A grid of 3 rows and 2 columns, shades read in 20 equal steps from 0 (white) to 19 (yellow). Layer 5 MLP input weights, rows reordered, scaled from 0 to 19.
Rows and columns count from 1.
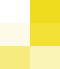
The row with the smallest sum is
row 3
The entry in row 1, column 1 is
0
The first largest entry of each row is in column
2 2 1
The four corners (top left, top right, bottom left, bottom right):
0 19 11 6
